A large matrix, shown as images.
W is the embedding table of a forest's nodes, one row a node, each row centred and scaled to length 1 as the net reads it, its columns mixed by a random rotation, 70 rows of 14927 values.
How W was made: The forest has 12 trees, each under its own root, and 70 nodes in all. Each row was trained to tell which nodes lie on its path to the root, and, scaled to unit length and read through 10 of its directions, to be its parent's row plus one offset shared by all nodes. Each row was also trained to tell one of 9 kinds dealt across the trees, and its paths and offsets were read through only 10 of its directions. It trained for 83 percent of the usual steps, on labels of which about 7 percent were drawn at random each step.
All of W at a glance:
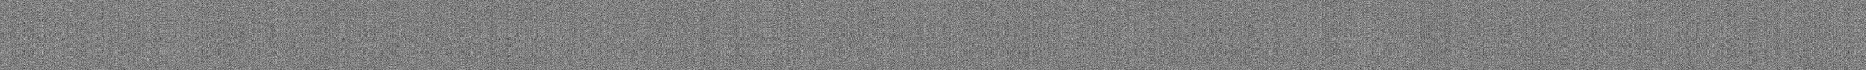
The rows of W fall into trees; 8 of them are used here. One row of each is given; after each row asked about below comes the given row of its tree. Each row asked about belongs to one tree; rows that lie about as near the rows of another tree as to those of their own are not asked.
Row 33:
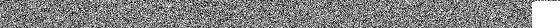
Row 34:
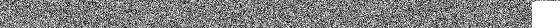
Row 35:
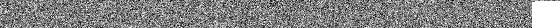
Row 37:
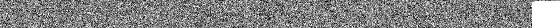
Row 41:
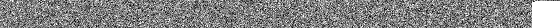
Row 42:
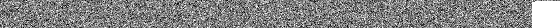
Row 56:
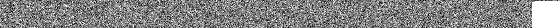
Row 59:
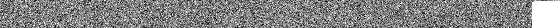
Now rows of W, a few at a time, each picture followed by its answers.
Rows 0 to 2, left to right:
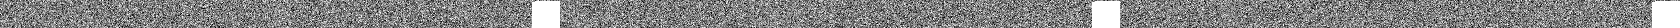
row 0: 42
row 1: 34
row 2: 33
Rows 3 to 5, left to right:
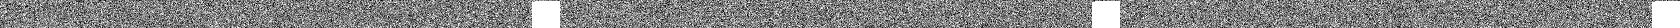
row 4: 56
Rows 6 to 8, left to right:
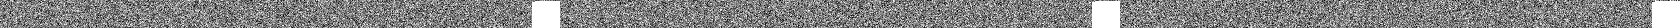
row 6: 41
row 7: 37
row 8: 35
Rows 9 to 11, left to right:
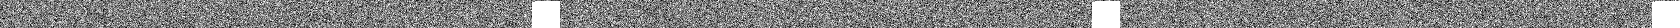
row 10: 42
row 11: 37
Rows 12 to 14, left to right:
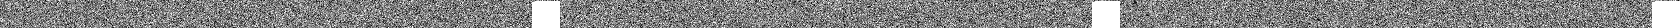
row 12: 42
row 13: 34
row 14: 35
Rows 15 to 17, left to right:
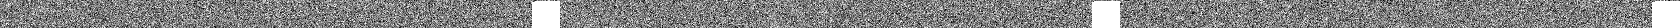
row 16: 34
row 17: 33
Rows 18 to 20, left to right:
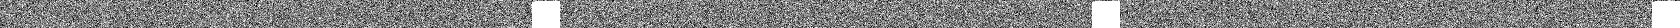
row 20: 42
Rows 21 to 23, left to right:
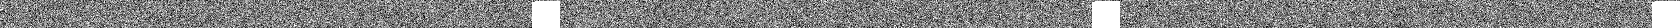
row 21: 59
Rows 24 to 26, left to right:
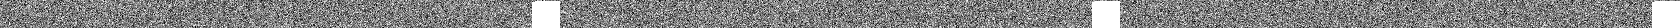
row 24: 33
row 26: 35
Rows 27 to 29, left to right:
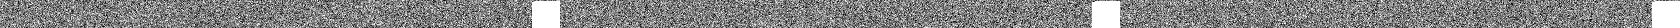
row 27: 59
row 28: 41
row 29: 34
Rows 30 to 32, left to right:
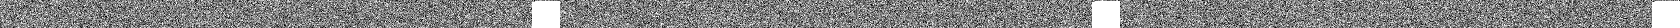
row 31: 34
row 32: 42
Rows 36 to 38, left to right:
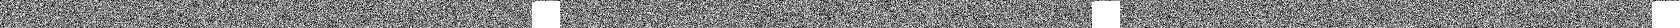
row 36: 41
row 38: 56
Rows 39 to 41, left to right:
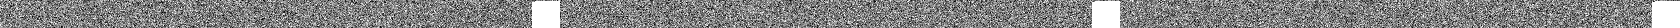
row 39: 56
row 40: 42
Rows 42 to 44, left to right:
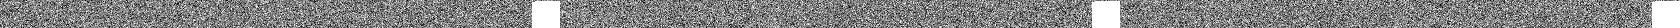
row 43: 34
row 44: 37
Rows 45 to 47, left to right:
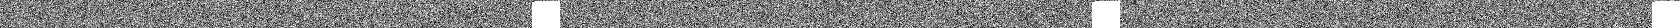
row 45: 56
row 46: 37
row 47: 35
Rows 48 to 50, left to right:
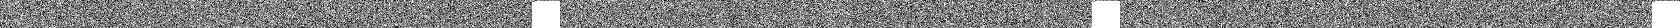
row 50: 34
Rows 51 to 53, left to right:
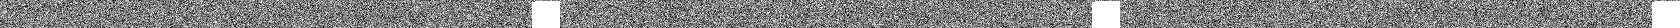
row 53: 34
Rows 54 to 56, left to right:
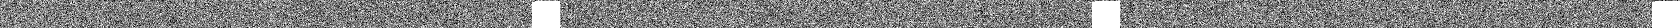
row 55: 37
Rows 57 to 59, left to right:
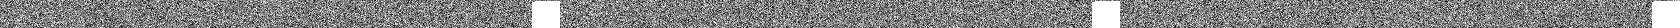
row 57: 42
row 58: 35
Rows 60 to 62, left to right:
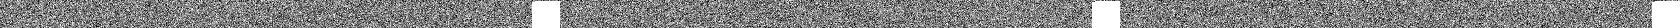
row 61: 33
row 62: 56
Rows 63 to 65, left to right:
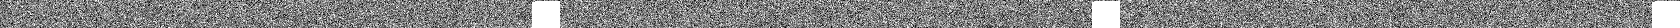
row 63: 41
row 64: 59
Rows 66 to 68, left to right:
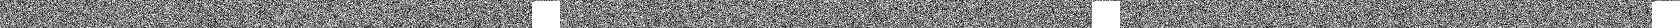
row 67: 42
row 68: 34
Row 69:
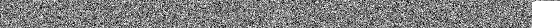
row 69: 42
